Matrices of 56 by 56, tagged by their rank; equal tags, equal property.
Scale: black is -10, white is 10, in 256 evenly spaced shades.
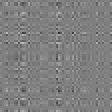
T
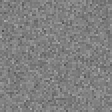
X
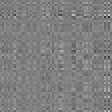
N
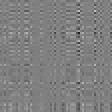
T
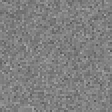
X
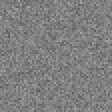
X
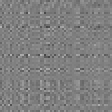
N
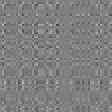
T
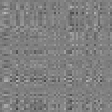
N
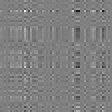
T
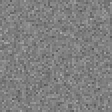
X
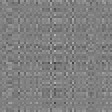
N
